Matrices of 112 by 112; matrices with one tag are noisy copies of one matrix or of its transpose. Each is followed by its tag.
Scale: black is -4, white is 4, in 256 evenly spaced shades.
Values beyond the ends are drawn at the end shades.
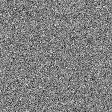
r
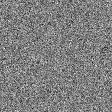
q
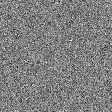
q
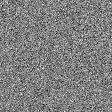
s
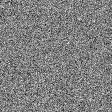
s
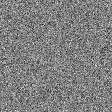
q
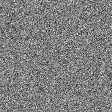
r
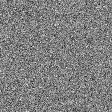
r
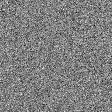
s
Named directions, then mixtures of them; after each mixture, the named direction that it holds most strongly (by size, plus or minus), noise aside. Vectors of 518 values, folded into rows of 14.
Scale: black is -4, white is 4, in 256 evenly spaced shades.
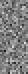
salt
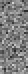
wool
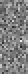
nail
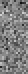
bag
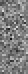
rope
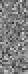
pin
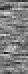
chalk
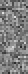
salt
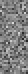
pin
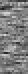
chalk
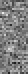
salt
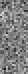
wool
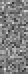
wool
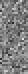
pin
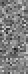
rope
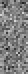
bag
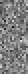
nail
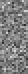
wool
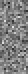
wool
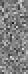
rope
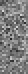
rope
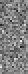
nail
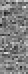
chalk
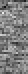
chalk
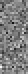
wool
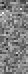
bag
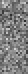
bag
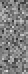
bag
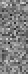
bag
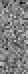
bag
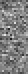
rope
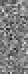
rope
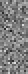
salt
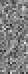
salt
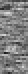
chalk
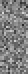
bag
